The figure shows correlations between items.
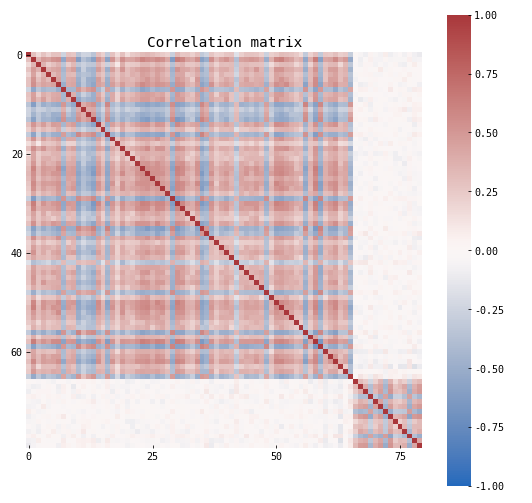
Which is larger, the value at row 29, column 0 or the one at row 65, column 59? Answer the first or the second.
the second
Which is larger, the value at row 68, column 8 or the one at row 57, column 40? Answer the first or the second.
the second
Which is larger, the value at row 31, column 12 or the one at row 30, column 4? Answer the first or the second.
the second
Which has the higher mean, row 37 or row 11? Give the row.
37
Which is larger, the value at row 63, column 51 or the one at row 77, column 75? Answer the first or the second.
the first
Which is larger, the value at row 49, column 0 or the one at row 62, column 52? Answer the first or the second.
the second
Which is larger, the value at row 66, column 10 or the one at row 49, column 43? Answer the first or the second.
the second
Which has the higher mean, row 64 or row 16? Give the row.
64
